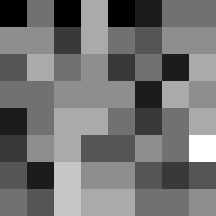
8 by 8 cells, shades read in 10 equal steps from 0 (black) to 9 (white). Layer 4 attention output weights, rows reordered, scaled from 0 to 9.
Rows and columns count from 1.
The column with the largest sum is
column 8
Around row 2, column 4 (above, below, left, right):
6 5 2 4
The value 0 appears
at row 1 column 1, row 1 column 3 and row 1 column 5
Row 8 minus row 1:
4 -1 7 0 6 3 0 1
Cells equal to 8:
0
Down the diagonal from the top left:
0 5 4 5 4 5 2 5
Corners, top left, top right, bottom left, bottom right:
0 4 4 5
